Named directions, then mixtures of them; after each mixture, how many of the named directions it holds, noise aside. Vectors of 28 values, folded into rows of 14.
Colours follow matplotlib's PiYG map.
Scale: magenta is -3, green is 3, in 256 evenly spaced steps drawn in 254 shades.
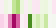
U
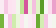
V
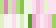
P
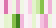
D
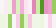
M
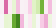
one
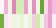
three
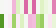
three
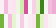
one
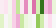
three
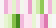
one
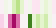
one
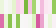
two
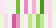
three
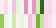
two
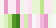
two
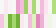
three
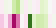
one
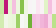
two
